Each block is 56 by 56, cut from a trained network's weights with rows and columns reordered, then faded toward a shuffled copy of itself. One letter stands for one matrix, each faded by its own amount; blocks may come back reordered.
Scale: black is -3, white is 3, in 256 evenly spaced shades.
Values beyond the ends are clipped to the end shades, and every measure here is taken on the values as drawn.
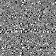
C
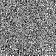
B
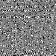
C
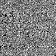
B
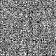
B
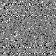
C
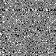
C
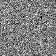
B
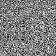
B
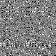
C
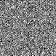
B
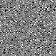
C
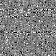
C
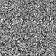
B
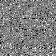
C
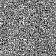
B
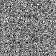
B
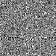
B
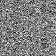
B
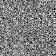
B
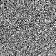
B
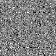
B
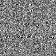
B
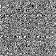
B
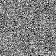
B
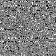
C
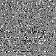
C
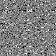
C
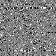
C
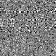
C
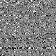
C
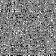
C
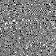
C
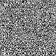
B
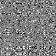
C
